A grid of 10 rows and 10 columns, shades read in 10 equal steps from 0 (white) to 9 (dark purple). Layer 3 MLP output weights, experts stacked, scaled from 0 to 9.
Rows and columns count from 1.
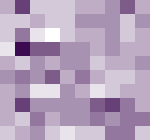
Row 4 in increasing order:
1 3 3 3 4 4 4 6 6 9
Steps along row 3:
up down down up up same up down up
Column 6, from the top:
3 4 3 4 4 5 3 4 4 2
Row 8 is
3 7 4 4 4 4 6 7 5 3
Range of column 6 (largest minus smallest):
3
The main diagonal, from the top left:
3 2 1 6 4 5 1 7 5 2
